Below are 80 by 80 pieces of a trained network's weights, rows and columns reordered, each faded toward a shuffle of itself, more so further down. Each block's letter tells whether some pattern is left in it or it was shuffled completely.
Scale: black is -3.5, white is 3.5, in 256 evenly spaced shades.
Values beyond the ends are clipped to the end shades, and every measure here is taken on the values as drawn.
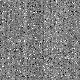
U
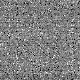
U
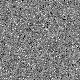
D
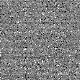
U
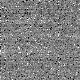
U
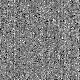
U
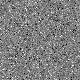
D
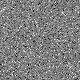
D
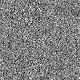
U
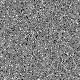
D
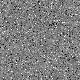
D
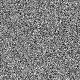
D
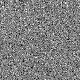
U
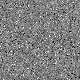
D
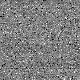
U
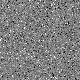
D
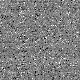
U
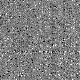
U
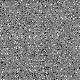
U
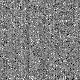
U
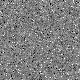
D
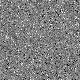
D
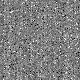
U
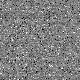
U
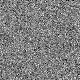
D
